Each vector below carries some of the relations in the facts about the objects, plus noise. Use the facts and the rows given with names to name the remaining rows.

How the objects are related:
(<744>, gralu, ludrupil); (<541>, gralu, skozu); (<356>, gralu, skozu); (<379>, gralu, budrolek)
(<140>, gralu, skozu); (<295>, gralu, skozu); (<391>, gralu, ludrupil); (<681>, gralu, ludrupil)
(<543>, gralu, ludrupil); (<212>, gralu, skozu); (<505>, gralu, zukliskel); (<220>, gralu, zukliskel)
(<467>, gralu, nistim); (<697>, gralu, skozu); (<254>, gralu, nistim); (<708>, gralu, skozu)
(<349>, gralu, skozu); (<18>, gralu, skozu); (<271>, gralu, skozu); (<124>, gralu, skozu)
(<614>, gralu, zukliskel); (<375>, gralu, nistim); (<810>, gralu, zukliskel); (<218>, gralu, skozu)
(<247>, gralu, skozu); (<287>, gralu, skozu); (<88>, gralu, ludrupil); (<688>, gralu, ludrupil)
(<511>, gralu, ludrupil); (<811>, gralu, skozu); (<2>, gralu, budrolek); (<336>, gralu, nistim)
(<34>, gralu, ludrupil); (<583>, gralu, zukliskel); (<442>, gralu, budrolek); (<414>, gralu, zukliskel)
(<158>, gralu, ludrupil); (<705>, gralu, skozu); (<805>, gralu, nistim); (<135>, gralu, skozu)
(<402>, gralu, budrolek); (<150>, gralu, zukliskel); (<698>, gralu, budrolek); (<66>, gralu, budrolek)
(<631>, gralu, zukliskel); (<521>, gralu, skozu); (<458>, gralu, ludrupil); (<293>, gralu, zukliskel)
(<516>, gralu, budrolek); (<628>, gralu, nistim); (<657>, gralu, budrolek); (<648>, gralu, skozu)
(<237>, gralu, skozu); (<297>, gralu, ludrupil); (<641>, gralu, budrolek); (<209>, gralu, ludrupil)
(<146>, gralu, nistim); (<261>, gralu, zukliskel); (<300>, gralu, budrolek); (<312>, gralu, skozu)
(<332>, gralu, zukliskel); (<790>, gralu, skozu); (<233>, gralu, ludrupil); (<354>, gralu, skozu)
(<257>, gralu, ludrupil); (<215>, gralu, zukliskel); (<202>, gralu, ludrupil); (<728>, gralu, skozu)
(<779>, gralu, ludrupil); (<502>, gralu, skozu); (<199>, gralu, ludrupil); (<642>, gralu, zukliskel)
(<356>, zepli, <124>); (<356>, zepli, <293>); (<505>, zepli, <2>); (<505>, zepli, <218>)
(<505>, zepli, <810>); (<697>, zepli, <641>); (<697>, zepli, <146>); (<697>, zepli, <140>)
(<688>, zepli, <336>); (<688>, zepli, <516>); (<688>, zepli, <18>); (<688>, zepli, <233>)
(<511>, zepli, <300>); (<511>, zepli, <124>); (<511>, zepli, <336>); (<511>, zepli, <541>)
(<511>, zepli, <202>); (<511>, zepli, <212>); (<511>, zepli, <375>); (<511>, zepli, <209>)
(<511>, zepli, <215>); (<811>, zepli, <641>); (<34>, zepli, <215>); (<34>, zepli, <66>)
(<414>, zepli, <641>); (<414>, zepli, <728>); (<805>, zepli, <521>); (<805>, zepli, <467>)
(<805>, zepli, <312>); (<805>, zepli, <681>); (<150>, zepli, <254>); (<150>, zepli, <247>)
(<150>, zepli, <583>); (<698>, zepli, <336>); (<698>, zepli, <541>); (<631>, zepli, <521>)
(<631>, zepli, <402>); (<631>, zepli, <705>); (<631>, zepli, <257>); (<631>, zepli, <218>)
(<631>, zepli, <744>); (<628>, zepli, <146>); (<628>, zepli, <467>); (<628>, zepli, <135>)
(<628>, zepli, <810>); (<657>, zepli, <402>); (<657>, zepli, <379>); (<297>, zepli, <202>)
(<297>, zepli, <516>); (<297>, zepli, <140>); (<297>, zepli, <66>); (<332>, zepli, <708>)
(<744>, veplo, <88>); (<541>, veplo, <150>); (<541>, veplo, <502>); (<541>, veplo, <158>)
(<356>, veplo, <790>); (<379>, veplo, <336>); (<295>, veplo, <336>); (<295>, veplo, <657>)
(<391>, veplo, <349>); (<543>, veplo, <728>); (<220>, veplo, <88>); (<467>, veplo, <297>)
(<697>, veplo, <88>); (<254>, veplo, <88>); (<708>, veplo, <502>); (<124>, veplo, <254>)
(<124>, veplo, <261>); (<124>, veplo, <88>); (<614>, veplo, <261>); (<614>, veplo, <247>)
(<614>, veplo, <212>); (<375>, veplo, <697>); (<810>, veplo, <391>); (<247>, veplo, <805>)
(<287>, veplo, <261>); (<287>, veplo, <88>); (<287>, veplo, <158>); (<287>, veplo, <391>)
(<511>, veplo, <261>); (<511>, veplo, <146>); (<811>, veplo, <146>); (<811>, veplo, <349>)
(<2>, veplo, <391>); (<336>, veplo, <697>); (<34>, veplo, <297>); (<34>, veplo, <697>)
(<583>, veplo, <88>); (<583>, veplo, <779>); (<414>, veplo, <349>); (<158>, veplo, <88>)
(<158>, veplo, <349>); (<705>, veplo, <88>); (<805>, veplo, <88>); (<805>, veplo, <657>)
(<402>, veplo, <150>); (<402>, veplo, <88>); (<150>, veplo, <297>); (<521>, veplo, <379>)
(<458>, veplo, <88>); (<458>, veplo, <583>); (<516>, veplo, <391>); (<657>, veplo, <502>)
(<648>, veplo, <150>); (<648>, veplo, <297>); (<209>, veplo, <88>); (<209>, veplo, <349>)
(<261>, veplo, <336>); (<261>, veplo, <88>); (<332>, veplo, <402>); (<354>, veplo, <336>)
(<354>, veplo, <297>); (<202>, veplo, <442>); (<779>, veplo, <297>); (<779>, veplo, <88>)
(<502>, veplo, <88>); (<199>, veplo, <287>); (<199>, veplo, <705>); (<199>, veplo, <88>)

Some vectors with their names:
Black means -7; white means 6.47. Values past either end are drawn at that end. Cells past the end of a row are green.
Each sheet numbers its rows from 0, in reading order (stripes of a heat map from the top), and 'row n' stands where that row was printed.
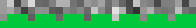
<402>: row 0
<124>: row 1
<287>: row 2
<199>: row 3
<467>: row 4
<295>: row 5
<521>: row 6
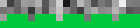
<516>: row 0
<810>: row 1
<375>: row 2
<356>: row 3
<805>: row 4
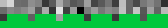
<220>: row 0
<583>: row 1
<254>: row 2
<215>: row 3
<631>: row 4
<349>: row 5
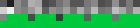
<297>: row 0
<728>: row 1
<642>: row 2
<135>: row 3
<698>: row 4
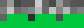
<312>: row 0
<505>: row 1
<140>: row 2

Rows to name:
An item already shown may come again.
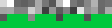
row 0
<697>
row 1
<628>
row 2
<414>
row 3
<332>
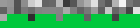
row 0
<2>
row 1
<220>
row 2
<541>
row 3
<811>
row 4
<414>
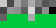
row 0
<209>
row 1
<254>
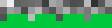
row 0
<705>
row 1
<379>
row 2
<140>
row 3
<541>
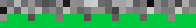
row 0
<391>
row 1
<140>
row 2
<202>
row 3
<502>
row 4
<158>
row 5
<233>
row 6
<511>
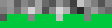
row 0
<614>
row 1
<628>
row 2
<467>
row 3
<708>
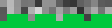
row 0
<744>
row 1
<34>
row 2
<247>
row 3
<642>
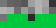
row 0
<442>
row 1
<88>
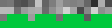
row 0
<442>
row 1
<657>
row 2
<779>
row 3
<688>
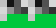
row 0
<336>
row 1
<336>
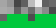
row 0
<641>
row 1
<705>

